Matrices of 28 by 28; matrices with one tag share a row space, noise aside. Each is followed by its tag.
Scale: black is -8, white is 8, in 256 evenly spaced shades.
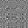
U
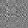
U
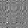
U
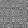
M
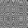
M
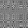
M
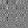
U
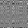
M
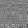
M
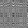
M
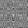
M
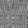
M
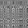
M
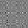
U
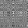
M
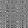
U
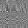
U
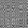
M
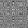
M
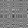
M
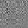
U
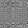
M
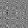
U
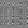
M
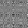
M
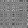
M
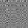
U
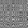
M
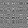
M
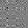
U
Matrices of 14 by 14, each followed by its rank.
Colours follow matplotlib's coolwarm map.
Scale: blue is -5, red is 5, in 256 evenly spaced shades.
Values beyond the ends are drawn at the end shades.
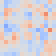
three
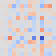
three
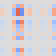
one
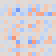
three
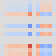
one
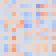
three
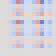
one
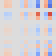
one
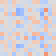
three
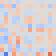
three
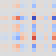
one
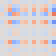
one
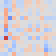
three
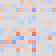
three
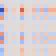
one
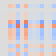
one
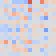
three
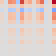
one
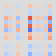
one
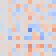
three
